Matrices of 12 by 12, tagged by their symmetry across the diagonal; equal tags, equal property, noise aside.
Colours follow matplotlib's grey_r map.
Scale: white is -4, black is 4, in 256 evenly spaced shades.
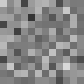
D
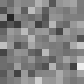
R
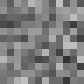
R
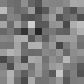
R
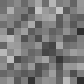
D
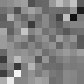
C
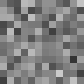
C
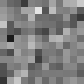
C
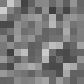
D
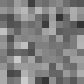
C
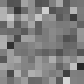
C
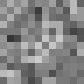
D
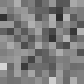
R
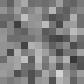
C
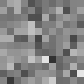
R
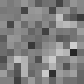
D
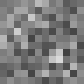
D
